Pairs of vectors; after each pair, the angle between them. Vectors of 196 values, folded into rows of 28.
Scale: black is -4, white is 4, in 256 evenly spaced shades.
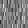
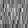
partly opposed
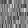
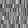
orthogonal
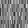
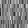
nearly parallel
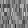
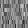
nearly parallel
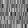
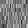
orthogonal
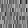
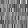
nearly opposite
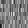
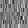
orthogonal
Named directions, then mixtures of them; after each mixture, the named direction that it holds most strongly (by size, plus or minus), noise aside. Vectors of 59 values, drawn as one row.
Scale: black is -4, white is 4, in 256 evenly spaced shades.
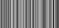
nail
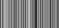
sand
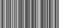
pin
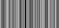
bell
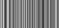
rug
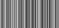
pin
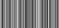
pin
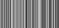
nail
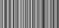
rug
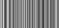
rug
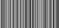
nail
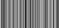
bell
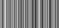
pin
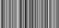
bell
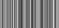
pin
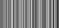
nail
